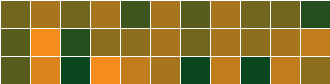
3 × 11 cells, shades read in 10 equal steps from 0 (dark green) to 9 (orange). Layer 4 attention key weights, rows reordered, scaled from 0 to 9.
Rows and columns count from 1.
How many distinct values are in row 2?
7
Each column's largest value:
4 9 4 9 7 6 4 7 5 7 7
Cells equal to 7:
4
